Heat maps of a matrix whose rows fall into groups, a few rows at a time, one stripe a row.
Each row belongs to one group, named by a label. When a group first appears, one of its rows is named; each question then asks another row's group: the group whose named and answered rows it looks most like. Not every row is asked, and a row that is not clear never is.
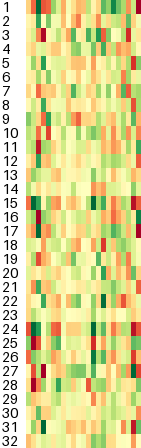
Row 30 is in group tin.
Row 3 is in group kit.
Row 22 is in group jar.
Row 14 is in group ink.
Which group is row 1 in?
tin
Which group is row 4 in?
jar
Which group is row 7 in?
kit
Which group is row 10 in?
kit
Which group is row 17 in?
tin
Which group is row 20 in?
jar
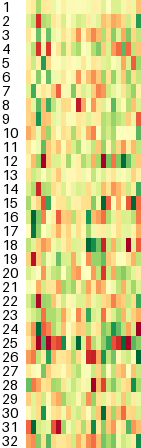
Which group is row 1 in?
tin
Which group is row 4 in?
kit
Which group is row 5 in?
jar
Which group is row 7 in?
ink
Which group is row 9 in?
tin
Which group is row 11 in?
jar
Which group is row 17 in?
ink
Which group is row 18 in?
kit
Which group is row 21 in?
ink
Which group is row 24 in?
tin
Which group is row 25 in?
kit
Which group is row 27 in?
jar
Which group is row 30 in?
jar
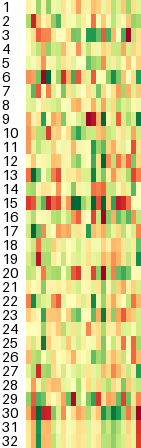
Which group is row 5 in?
kit
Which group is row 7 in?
kit
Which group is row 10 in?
jar
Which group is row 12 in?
jar
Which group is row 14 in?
ink
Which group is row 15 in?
jar
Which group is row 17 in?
ink
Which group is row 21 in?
jar
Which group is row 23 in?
jar
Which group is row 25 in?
jar
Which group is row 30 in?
tin
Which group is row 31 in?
tin
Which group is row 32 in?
tin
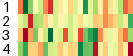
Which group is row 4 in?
kit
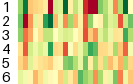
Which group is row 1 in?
ink
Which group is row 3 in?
ink
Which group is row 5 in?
jar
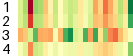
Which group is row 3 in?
jar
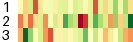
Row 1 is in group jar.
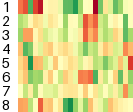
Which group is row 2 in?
ink
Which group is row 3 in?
ink
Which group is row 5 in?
tin
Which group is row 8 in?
jar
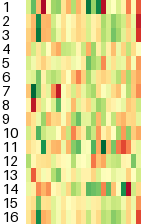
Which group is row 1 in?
kit
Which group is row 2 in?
tin
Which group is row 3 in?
tin
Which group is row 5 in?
kit
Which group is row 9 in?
jar
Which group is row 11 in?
jar
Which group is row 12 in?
ink
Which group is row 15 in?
tin
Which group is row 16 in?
tin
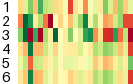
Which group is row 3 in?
kit
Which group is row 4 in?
tin
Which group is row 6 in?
tin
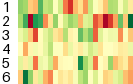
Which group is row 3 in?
kit
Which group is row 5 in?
kit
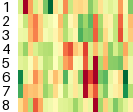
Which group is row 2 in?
kit
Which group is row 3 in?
kit
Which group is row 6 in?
ink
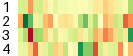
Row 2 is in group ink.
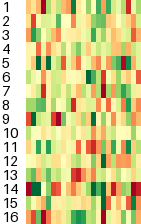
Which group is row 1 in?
kit
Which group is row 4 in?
kit
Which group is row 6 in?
kit
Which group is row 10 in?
ink
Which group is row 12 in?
jar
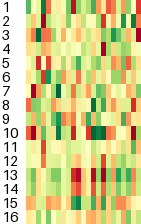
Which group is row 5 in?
kit
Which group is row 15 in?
jar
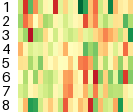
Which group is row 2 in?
ink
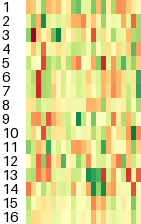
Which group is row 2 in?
jar
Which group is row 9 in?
kit
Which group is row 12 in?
kit
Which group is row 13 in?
kit
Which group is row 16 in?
ink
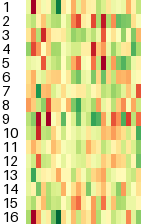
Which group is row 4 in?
ink
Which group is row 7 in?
tin
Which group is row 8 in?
jar
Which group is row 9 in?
kit
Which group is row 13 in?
ink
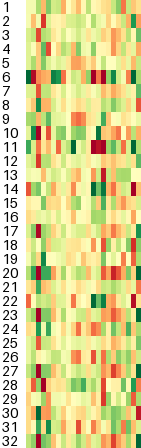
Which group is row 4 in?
kit
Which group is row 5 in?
jar
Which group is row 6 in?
ink
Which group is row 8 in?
tin
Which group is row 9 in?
jar
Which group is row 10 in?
kit
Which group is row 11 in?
ink
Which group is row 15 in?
jar
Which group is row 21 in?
tin
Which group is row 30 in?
tin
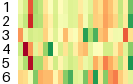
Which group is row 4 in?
ink
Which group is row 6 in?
jar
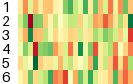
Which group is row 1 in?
jar
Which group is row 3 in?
tin
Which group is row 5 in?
jar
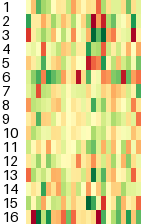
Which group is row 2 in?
ink
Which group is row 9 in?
tin
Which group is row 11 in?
kit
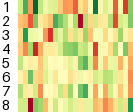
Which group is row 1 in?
jar
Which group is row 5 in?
kit
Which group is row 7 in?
kit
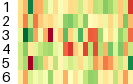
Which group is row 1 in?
tin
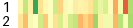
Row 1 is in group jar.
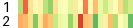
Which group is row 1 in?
ink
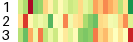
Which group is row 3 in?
kit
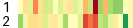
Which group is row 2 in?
ink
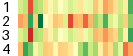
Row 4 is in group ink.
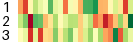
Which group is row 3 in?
kit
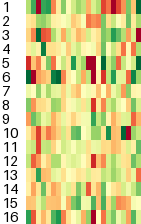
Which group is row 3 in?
tin
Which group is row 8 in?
ink
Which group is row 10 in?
kit
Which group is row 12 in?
ink
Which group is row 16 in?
ink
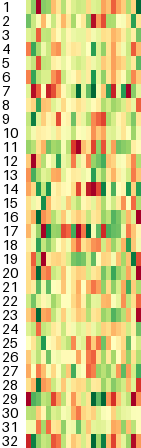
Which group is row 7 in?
kit
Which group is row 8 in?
tin
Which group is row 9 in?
ink
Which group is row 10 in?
ink
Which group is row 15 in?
jar
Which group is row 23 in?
tin
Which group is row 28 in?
tin
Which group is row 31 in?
kit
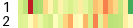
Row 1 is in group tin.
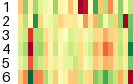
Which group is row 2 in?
jar
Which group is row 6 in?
tin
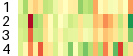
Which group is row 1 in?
kit
